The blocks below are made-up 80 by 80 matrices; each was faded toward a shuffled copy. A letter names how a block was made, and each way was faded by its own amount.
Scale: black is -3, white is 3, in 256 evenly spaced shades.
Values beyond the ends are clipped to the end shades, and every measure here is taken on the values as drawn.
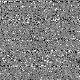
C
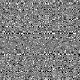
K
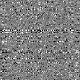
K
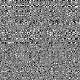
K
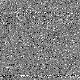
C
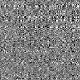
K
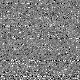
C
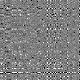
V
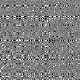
V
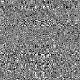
K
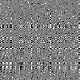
V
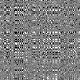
V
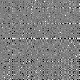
V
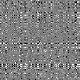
V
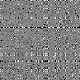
V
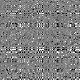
V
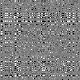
V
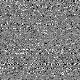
C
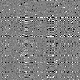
V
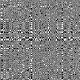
V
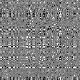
V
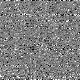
C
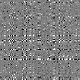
V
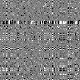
V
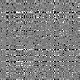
V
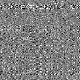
K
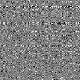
K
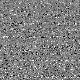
C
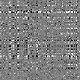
V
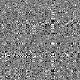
K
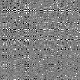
V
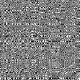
K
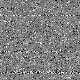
C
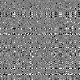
V
